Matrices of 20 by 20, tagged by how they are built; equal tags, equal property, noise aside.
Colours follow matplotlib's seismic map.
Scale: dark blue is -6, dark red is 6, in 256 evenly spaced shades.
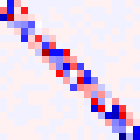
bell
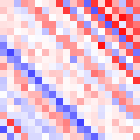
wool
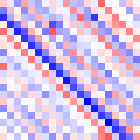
wool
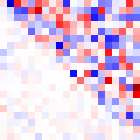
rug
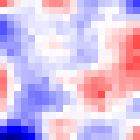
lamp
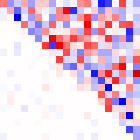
rug
